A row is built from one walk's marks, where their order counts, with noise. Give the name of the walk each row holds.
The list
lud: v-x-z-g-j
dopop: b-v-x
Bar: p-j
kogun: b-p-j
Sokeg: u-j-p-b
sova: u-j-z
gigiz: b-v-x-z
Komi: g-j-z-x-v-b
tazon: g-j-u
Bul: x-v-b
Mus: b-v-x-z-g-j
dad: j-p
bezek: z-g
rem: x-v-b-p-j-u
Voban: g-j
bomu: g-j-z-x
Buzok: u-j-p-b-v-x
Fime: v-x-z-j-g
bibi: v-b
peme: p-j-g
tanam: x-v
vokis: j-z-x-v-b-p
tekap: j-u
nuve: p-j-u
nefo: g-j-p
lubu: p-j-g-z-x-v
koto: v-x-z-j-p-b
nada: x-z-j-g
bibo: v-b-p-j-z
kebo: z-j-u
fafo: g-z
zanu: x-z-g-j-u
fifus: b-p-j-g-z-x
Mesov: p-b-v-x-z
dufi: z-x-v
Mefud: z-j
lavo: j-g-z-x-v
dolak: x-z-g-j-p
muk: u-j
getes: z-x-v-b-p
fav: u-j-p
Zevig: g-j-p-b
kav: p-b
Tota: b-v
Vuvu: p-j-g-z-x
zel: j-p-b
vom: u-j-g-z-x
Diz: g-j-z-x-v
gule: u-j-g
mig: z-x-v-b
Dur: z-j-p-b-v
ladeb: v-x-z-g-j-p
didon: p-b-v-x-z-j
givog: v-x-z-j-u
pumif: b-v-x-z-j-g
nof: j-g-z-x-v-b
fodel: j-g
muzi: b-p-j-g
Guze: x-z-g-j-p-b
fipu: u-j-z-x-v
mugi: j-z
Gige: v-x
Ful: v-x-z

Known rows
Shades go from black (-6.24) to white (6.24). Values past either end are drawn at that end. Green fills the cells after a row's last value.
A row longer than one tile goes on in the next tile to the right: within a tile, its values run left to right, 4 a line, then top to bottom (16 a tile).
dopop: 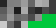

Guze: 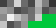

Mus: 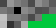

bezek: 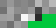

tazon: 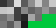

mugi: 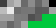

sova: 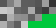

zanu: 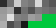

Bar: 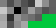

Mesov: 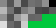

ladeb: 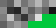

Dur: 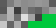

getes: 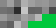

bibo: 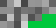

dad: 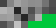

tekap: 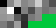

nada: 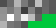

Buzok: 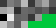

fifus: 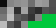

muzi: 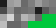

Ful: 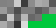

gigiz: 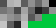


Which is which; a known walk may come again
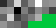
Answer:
givog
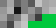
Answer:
Mefud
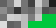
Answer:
Bul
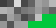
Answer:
Zevig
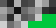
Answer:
kav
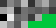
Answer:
Buzok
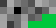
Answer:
kogun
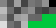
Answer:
Mesov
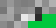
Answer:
bezek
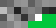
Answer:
fav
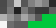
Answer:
Tota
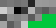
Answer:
muk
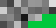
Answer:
nefo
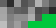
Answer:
peme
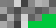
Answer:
Ful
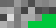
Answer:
gule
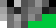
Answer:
lubu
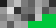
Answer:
zel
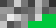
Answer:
Guze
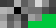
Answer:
nuve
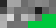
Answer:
muzi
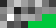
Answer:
rem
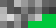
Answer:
dolak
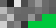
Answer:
Diz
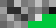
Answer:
ladeb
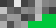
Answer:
Komi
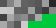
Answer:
sova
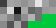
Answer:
kebo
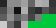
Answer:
dopop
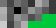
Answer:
didon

